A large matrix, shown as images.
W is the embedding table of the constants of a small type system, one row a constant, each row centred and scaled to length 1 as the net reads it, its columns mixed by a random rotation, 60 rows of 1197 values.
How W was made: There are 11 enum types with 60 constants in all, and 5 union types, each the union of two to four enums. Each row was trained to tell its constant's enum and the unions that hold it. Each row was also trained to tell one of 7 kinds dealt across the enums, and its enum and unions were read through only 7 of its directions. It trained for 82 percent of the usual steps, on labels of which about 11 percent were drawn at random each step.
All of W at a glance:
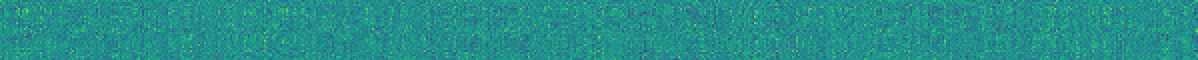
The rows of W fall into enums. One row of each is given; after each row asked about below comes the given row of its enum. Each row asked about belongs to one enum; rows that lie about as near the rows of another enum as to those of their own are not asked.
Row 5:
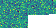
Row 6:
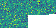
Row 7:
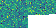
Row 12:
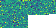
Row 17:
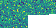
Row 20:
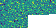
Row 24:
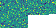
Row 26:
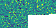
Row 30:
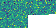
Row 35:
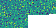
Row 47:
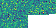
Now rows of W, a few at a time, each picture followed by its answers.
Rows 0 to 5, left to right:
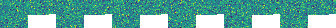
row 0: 17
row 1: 30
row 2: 7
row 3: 20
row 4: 20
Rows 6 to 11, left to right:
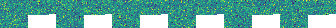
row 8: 12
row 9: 5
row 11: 12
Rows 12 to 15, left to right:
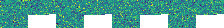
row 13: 5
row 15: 12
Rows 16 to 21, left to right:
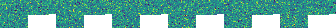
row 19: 5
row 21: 6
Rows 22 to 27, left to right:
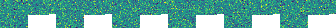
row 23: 6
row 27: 24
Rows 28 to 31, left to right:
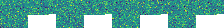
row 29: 26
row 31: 17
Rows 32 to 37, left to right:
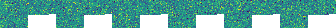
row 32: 7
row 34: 26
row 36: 47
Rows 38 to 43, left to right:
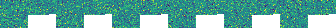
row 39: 35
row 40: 35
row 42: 6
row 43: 12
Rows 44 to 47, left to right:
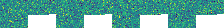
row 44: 20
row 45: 7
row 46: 12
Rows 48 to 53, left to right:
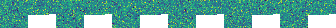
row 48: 7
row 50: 5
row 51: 5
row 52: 26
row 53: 6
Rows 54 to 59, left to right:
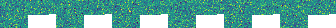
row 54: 17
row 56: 26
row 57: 6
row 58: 26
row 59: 24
